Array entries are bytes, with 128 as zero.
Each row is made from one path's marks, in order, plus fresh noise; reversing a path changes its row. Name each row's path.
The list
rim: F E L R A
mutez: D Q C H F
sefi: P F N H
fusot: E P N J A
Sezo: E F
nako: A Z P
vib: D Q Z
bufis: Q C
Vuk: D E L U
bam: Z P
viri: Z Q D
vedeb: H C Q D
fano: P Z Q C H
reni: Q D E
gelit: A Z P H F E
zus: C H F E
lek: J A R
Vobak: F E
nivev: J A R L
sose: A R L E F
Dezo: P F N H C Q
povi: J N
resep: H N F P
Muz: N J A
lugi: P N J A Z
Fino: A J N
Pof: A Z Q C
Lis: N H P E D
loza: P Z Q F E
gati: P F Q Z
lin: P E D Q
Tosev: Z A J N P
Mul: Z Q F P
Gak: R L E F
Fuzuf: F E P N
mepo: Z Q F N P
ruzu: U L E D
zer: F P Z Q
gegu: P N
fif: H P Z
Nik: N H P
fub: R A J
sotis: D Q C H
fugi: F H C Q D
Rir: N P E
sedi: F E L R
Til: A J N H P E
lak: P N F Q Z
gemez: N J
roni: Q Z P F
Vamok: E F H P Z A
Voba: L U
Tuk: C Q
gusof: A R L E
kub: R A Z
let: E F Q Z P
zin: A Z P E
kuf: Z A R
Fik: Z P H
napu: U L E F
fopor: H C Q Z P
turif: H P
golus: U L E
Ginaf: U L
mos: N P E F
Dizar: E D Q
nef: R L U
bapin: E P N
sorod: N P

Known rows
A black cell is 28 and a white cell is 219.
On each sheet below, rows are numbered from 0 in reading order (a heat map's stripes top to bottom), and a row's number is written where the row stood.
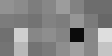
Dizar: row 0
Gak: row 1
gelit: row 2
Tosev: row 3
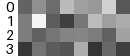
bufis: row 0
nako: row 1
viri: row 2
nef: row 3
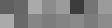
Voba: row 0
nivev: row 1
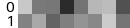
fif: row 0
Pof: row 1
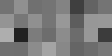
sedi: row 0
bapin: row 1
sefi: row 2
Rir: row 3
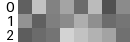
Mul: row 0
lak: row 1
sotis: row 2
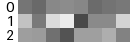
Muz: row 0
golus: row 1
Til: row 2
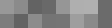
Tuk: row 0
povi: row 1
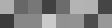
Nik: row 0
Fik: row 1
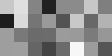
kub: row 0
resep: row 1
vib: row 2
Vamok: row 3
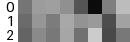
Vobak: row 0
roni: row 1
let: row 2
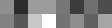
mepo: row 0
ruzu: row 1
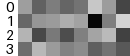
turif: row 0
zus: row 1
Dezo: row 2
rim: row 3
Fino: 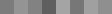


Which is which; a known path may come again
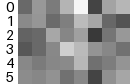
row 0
mutez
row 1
lin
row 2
Voba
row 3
fano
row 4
fusot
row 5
Fuzuf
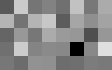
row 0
bam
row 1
napu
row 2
roni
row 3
gelit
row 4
sorod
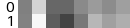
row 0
zin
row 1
nako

